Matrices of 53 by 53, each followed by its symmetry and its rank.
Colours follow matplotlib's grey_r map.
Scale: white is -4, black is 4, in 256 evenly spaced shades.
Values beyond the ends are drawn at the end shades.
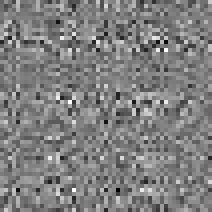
neither, rank five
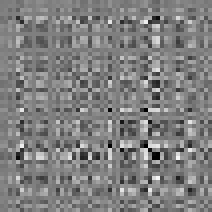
symmetric, rank two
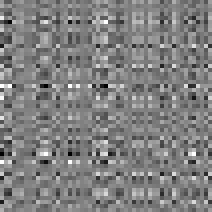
neither, rank two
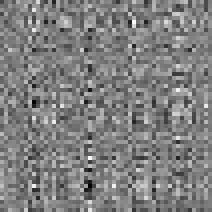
neither, rank five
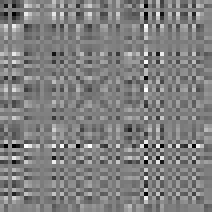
symmetric, rank two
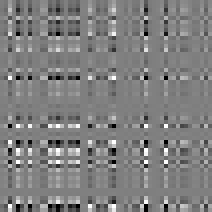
neither, rank one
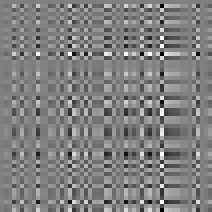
neither, rank one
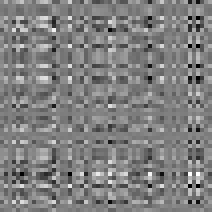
neither, rank two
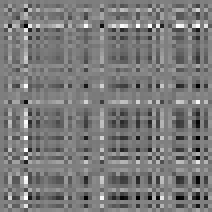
symmetric, rank two
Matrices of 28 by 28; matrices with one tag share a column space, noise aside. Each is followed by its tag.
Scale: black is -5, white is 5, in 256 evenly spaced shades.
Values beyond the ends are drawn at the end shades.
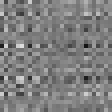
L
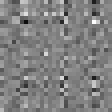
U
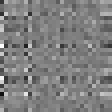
L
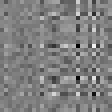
L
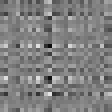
L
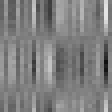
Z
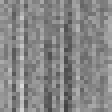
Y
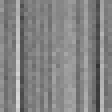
Y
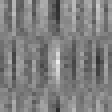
Z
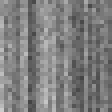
Y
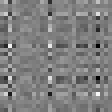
L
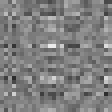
L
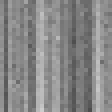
Y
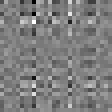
U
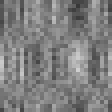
Z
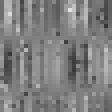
Z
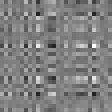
L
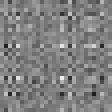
L
